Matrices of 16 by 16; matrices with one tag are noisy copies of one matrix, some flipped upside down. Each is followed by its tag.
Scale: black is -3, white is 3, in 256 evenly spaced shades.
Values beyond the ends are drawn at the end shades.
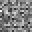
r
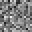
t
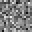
t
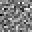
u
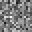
t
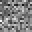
r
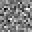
u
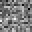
r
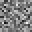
u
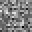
r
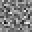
u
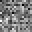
r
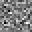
u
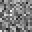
t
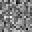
t
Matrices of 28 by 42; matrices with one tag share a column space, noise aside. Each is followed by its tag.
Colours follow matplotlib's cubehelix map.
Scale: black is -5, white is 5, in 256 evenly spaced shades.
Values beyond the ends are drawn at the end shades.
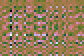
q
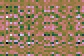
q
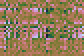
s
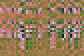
s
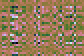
q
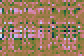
s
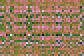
q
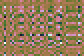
q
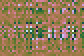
s
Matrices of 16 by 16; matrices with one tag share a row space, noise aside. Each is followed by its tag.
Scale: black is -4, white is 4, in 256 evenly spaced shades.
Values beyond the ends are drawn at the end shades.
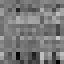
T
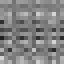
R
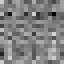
R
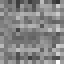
T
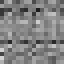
R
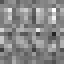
R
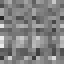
R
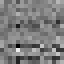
T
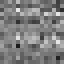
T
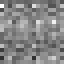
R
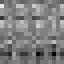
R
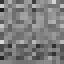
R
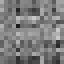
T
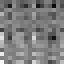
R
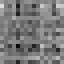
T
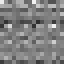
R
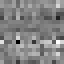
T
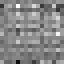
T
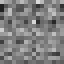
R
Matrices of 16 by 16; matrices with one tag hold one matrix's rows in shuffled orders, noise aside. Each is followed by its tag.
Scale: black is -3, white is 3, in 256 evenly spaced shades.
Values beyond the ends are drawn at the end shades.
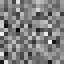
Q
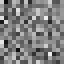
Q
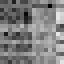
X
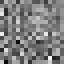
Q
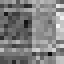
X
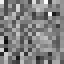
Q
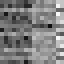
X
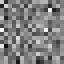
Q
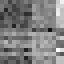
X
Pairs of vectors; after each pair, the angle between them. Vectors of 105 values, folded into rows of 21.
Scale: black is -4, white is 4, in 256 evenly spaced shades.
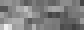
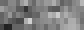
nearly opposite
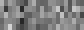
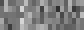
nearly opposite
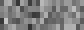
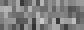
orthogonal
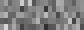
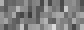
partly opposed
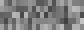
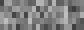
nearly opposite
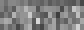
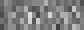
partly aligned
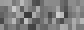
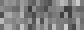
orthogonal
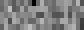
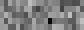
partly opposed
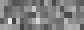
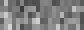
partly aligned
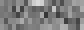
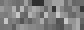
nearly opposite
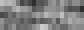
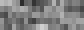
nearly parallel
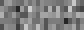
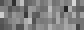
partly aligned
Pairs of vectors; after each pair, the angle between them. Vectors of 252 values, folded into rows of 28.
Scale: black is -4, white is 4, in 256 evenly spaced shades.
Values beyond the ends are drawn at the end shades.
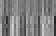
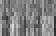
nearly parallel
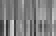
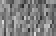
partly opposed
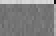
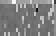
partly aligned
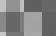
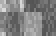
nearly parallel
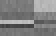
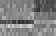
nearly opposite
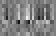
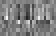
nearly opposite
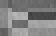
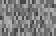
orthogonal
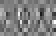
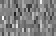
orthogonal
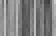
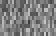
orthogonal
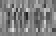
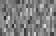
orthogonal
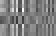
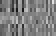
nearly opposite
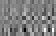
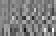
nearly parallel
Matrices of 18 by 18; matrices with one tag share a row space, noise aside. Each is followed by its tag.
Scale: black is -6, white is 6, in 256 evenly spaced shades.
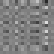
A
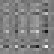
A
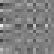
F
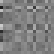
F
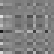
F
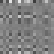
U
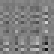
A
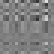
A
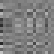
F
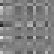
F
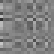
F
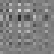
U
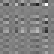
A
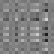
A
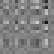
A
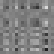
A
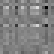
A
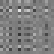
U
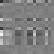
F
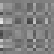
F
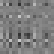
U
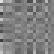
F
